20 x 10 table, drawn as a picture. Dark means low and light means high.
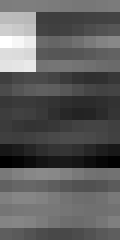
The top left is the ninth with the highest average. In the top left lies a patch that is higher than the rest. Most values sit low, with a long tail of high ones.
